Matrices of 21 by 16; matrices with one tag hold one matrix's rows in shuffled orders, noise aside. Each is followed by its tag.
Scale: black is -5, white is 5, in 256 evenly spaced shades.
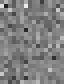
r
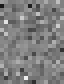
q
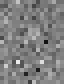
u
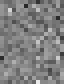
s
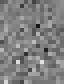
u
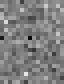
q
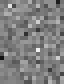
s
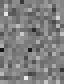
q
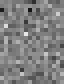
q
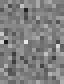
r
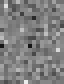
q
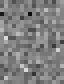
q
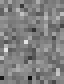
q
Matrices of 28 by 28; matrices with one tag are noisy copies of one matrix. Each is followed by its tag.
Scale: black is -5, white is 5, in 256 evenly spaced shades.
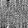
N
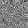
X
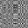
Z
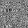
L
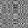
Z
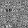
L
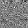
X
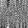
N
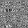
L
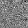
X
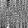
N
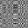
Z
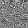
X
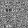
L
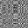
Z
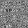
L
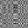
Z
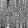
N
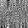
N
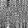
N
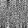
N
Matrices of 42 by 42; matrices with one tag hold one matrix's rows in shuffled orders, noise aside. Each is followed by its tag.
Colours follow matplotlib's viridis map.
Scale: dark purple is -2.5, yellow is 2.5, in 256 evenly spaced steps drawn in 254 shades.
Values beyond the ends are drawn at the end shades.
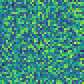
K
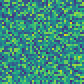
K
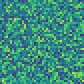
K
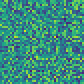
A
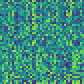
A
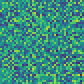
A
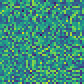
A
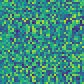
A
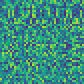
A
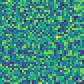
K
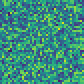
K
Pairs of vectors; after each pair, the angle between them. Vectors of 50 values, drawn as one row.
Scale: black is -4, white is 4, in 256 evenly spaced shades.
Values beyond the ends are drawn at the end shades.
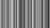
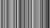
nearly parallel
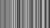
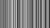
nearly parallel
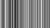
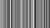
orthogonal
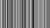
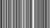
nearly opposite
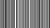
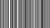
orthogonal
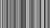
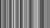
orthogonal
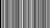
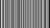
partly aligned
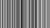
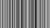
nearly parallel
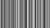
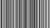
orthogonal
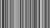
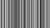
nearly opposite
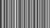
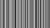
partly opposed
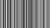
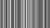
nearly opposite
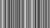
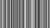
nearly parallel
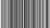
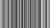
partly aligned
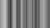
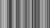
nearly parallel
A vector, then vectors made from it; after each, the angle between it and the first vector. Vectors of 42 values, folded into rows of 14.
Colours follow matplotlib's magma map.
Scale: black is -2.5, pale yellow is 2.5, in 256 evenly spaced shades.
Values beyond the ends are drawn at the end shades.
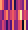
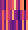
partly opposed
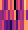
partly aligned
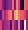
partly aligned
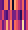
nearly opposite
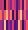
partly aligned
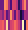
partly opposed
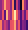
orthogonal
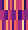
nearly opposite
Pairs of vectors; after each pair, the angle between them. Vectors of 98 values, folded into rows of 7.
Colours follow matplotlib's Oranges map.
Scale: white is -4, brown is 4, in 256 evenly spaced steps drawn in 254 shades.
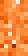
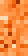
nearly opposite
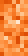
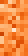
orthogonal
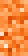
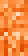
partly opposed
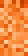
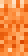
partly opposed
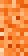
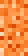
nearly parallel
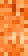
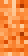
partly opposed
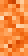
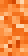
nearly parallel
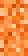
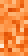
partly aligned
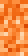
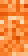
orthogonal
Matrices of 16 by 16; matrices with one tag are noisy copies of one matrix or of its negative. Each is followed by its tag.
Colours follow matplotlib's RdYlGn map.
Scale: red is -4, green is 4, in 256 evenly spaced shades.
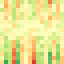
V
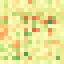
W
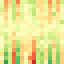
V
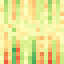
V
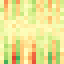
V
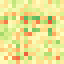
W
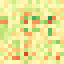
W
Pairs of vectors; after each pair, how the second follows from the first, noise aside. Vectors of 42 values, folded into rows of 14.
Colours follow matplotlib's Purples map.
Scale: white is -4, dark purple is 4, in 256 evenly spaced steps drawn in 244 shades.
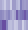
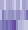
wrapped around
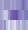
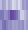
reversed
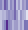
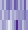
wrapped around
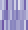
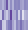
wrapped around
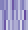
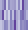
reversed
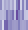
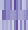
wrapped around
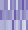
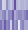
reversed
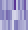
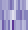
reversed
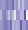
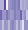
wrapped around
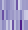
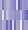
negated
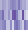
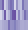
reversed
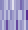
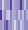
reversed
